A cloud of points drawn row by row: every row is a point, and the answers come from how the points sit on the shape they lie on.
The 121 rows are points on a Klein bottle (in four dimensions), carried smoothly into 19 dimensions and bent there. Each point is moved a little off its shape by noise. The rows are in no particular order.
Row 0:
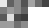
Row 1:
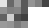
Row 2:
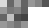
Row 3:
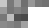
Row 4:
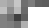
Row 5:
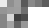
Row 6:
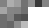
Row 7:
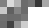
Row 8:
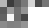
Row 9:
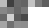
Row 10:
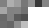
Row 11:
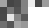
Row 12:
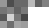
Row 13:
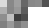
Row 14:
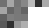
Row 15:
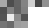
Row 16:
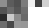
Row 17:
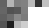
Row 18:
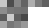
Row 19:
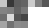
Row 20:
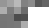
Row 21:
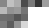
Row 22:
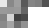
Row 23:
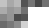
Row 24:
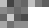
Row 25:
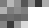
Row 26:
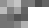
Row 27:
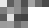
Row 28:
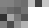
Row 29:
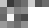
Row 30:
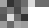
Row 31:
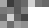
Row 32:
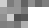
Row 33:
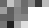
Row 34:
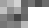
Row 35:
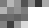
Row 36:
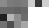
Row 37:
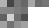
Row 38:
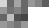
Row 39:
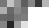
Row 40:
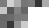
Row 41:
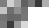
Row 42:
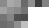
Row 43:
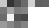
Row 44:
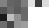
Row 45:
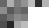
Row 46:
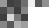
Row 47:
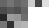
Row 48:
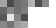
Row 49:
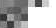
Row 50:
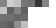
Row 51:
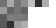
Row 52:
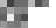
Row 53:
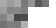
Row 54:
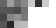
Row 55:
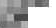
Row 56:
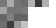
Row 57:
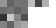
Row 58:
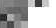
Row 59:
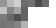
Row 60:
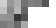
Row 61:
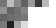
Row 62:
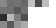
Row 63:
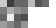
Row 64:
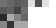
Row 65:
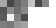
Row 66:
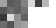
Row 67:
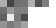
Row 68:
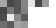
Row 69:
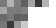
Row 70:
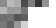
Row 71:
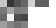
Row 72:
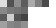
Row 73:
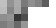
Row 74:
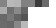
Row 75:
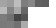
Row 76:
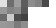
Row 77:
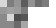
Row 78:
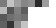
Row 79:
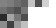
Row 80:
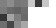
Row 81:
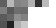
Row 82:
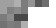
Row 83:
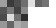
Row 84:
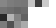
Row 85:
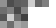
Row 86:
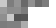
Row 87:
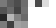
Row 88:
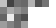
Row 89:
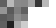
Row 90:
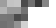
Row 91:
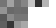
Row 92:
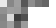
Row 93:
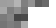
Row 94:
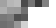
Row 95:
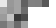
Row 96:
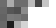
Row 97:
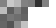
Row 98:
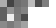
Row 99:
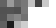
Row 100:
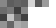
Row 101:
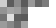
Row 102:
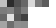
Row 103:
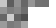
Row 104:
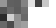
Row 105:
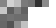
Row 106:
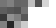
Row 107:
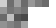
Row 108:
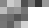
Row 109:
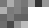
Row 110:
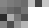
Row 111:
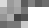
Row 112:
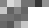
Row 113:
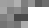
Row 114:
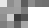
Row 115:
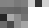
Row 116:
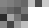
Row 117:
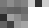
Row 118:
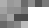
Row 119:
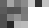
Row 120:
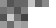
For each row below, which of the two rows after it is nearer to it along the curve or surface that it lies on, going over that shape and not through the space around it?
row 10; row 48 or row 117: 117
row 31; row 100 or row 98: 100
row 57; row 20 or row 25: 25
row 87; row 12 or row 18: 12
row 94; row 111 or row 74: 111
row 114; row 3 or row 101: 101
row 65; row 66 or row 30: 66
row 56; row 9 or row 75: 75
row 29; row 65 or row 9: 65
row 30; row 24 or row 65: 24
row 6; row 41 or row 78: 78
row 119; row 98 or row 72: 98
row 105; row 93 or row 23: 93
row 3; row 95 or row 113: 113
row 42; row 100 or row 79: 79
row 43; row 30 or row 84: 30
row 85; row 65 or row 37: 37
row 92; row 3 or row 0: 0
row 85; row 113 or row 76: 76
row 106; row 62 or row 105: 62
